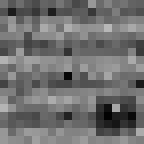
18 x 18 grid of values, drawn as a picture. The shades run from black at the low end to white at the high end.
Odd patch: lower, in the bottom right. Stripes: horizontal, repeating 4 times. Odd rows or columns: none. Ninth with the lowest average: bottom right. Slope: none.
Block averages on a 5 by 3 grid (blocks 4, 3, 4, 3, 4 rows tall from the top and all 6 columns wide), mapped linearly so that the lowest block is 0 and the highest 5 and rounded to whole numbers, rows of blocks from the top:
234 / 232 / 434 / 452 / 330
